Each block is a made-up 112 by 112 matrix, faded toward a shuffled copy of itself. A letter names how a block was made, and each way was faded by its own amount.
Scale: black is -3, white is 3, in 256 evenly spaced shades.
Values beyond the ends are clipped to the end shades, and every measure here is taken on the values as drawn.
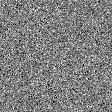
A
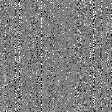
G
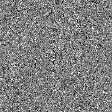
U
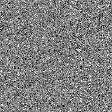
U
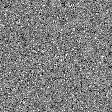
A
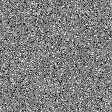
A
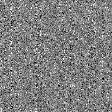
U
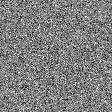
A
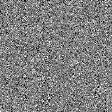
U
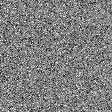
A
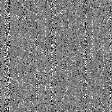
G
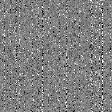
G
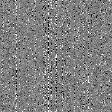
G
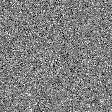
A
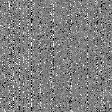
G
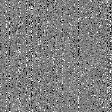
G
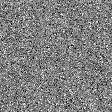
A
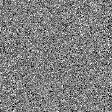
U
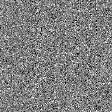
U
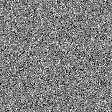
A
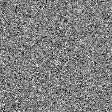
U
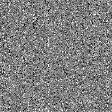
U
